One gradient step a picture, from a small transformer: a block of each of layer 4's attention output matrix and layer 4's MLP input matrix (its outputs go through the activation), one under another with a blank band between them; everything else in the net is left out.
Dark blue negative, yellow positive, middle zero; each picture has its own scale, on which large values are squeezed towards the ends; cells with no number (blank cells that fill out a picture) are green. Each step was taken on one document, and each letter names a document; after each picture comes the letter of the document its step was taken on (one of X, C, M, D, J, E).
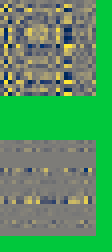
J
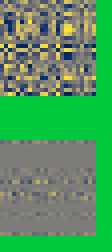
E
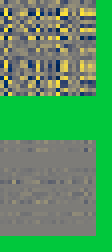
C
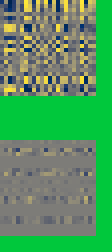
C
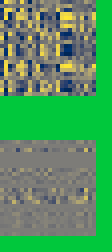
E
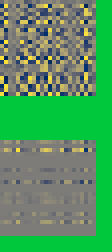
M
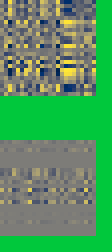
J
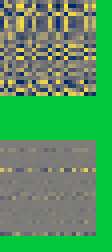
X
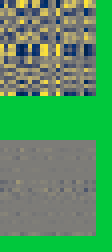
X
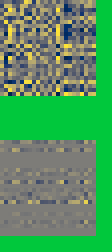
J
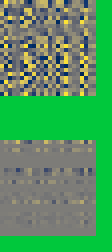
C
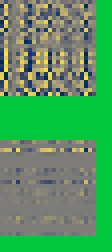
M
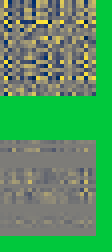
C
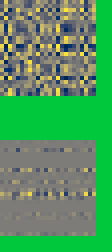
E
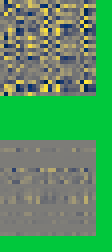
J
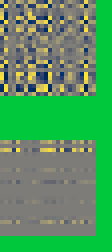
M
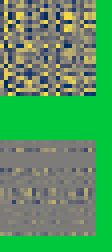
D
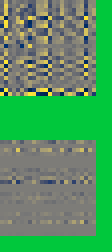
M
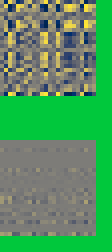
D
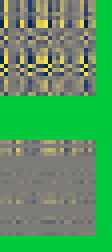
M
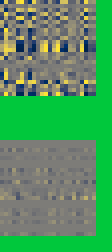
X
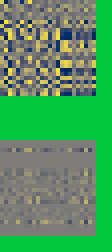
J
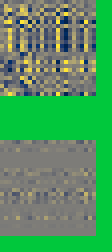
E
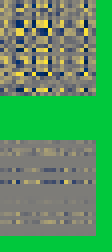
M
